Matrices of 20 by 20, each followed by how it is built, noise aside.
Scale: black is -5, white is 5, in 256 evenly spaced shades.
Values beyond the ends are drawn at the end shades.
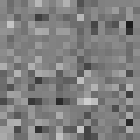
low rank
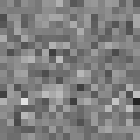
low rank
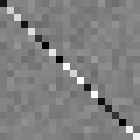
diagonal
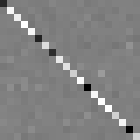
diagonal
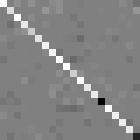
diagonal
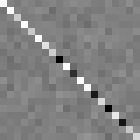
diagonal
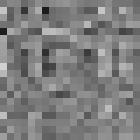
low rank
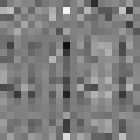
low rank
